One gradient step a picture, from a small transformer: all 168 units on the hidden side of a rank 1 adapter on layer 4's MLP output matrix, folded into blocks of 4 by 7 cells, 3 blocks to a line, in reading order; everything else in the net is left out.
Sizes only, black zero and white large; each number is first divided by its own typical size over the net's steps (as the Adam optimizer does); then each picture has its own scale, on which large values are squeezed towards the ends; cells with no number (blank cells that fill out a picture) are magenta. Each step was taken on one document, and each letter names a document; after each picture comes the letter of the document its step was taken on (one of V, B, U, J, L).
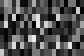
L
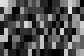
L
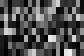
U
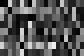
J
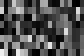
J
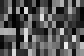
U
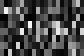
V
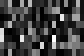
V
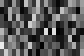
J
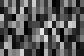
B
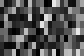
U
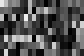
L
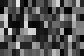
U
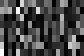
V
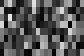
B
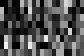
J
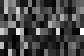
V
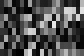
U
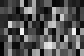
J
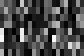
V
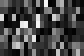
L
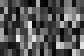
L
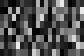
U
